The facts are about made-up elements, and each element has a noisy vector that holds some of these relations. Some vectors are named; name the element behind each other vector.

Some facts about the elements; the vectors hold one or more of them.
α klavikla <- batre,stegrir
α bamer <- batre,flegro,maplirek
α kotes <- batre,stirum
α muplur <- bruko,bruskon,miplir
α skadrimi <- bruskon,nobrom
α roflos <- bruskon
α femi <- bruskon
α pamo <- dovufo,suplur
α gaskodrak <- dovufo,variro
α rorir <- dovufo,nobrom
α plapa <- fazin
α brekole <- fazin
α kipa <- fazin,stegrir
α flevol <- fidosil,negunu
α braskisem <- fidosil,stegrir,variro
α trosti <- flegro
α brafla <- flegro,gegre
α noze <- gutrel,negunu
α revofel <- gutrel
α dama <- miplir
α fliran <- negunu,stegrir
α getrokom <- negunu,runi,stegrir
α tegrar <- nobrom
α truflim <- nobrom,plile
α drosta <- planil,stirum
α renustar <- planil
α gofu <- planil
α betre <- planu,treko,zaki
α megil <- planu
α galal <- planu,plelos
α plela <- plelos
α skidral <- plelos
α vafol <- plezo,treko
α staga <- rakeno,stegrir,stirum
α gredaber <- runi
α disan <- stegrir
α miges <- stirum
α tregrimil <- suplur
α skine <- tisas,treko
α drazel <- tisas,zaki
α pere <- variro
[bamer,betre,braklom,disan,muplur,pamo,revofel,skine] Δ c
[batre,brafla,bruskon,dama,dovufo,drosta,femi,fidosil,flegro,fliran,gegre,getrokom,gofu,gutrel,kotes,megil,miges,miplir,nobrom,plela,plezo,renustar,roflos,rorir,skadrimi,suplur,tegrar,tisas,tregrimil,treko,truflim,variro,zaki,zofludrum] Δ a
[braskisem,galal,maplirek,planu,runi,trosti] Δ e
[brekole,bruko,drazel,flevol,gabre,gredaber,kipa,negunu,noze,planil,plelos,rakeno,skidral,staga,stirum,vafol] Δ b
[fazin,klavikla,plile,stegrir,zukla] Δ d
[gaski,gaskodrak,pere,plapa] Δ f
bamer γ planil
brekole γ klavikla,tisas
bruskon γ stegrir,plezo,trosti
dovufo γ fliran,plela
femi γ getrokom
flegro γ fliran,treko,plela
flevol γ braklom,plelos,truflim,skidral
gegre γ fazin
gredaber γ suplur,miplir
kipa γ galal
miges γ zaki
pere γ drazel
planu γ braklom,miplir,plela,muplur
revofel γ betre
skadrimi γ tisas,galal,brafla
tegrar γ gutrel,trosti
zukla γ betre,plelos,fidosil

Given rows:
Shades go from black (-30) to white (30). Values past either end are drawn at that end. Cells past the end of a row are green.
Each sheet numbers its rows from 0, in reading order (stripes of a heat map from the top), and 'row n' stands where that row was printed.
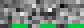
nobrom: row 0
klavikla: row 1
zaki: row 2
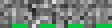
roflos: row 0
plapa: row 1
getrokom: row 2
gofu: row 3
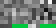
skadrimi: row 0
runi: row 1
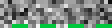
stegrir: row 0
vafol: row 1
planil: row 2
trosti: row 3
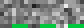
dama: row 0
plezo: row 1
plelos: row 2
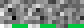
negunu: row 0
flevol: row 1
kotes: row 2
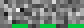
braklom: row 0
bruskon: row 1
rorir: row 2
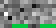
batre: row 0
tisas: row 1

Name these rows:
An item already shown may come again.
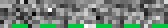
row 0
trosti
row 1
zukla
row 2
variro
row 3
staga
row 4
variro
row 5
pere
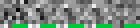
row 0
braskisem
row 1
rakeno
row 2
planil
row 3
plelos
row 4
fliran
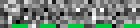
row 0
muplur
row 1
braskisem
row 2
zukla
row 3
betre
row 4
plile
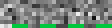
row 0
flevol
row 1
gutrel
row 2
dovufo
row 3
brafla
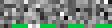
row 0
miplir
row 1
stirum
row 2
flegro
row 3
planu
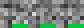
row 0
fidosil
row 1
kotes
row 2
getrokom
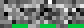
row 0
pamo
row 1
maplirek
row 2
bamer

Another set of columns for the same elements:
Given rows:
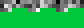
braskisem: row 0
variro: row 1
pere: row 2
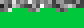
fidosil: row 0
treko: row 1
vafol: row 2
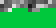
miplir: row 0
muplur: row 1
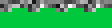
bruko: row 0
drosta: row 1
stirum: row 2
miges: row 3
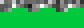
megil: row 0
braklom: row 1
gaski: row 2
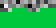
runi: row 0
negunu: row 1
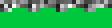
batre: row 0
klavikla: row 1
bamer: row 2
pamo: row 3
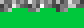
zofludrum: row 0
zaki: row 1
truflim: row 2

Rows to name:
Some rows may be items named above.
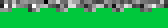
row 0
fazin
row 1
trosti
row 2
nobrom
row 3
bruko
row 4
rakeno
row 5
skine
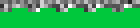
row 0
plile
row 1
variro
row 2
gegre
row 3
gegre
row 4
plelos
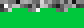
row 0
maplirek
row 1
variro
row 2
flevol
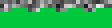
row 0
zukla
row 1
dama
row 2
muplur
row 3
planil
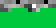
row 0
galal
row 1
trosti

